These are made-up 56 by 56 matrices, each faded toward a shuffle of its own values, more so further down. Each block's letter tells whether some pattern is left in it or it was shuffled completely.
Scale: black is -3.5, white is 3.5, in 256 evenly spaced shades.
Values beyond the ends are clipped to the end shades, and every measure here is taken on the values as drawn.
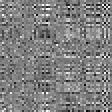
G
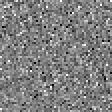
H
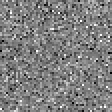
H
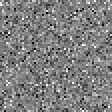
H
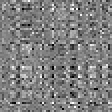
G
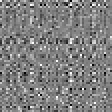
G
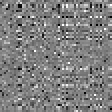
G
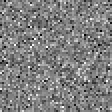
H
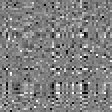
G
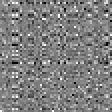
G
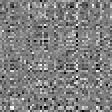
G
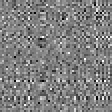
G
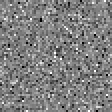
H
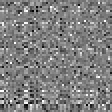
G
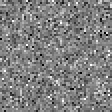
H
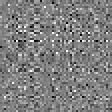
G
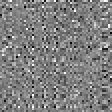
G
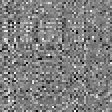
G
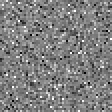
H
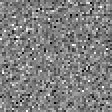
H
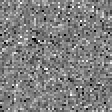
H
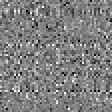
G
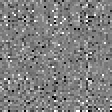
G
